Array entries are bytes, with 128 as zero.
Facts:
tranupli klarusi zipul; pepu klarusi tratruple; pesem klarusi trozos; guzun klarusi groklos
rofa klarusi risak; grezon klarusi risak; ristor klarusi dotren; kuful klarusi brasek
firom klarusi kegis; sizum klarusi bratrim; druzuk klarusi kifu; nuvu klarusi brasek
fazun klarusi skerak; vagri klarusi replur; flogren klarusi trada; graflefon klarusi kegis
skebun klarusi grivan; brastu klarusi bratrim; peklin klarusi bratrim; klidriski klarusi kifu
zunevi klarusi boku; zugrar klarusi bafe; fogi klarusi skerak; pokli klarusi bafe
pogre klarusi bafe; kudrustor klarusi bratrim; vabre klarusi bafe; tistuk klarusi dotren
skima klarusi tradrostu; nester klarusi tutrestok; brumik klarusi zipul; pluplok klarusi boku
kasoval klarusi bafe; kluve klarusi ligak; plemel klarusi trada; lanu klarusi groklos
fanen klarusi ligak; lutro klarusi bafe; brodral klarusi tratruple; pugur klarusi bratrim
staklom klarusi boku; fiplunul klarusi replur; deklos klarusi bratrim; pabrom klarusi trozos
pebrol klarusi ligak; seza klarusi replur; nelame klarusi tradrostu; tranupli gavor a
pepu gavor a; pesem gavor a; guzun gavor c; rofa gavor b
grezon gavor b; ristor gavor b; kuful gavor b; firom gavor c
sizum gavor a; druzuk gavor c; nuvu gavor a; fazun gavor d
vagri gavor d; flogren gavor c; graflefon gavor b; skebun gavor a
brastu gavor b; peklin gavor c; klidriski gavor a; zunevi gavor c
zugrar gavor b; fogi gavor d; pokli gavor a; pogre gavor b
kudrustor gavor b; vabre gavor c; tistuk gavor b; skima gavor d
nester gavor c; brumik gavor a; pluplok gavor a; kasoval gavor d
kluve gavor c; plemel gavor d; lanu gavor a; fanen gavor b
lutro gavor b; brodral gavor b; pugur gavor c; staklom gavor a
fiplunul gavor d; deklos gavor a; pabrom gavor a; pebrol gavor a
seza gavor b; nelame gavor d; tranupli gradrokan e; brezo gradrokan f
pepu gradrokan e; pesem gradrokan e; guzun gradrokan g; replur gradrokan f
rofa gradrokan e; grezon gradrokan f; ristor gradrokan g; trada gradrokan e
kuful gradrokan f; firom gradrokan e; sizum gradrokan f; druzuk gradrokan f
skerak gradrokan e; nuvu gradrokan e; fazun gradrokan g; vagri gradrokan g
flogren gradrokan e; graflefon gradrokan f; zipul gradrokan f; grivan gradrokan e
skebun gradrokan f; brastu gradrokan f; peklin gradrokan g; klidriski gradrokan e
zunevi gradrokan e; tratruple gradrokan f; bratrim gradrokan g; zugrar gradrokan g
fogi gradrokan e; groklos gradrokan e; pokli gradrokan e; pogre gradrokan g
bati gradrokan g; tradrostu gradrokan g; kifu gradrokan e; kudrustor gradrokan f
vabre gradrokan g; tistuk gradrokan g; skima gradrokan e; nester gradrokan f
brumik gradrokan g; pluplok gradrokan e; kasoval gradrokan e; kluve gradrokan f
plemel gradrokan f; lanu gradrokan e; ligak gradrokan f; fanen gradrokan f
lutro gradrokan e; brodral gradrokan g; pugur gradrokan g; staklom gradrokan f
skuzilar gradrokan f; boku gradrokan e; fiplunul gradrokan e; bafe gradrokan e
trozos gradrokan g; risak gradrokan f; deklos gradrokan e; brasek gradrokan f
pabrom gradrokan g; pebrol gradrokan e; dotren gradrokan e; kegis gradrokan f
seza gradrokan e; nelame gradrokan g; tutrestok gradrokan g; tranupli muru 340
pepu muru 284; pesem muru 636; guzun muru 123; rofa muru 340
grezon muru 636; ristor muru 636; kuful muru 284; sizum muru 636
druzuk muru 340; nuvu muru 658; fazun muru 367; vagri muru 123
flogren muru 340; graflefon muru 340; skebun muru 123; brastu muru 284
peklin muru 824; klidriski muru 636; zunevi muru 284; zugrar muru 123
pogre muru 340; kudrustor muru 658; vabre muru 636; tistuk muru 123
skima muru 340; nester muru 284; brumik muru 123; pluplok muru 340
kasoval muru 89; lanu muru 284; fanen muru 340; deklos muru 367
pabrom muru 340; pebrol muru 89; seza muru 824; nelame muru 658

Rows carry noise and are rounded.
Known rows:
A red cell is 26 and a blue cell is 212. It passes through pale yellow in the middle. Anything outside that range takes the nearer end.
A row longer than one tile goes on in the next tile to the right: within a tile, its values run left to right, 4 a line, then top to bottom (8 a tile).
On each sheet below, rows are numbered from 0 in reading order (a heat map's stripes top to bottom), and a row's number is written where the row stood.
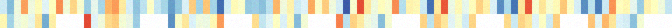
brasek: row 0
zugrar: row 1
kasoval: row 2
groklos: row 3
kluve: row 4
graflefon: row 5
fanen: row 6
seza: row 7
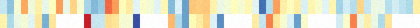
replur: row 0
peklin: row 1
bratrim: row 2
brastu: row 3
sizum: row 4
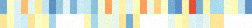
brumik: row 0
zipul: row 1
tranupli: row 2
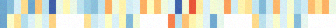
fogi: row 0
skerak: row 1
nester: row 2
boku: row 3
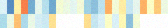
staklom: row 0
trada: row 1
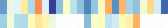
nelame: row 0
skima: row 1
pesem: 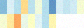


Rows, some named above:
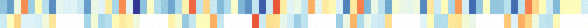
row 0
nuvu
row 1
nelame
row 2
pabrom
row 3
firom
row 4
staklom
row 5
vagri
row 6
lutro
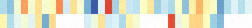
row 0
ligak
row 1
deklos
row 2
ristor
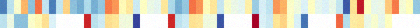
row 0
fazun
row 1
pugur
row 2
pugur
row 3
guzun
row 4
druzuk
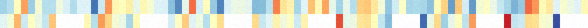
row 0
skebun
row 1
kudrustor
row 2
pokli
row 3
bafe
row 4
tistuk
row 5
plemel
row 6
peklin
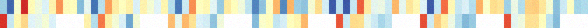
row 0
flogren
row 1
brastu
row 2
seza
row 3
skima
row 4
firom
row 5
zunevi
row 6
tistuk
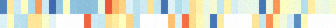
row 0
vagri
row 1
pogre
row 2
grezon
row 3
kuful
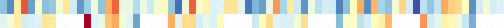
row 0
pluplok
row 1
vabre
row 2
rofa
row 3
pebrol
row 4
skima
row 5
brodral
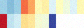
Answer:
peklin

